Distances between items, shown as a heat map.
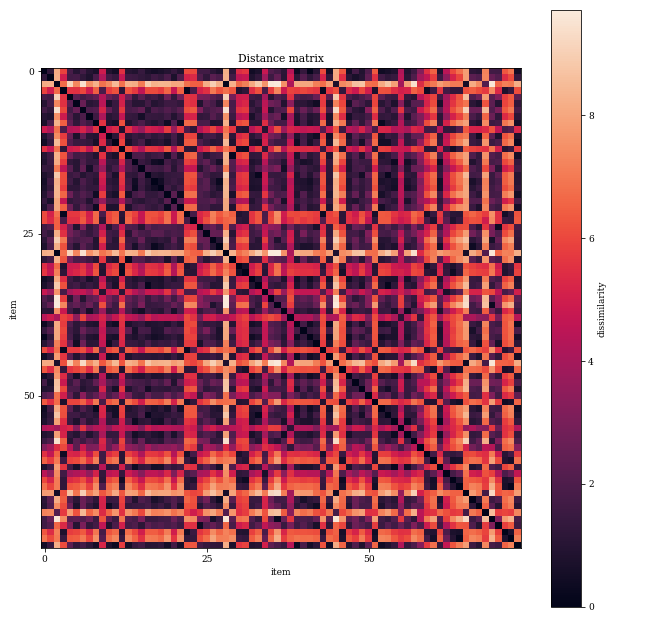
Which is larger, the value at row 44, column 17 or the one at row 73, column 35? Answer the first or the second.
the second
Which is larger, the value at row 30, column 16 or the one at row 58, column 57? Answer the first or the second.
the first
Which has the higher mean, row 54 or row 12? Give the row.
12
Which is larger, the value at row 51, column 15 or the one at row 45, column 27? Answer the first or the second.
the second
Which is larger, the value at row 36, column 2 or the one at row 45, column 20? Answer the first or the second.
the first
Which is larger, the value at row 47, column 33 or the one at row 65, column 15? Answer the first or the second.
the second
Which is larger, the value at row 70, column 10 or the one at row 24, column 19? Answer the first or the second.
the second
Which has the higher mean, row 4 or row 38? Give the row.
38
